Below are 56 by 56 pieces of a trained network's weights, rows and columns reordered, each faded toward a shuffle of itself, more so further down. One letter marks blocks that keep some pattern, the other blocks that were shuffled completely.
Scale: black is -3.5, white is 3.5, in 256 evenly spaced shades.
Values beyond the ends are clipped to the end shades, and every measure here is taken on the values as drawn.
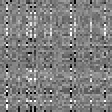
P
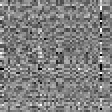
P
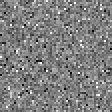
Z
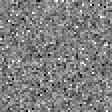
Z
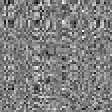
P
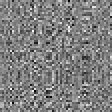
P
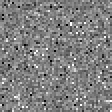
Z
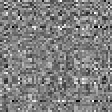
P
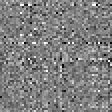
P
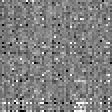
P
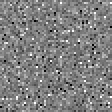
Z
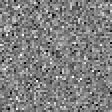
Z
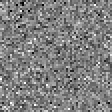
Z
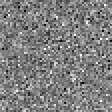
Z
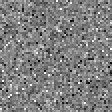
Z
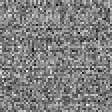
P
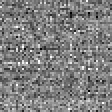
P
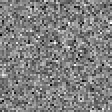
Z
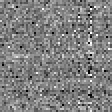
P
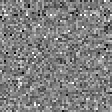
P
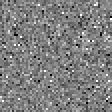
Z
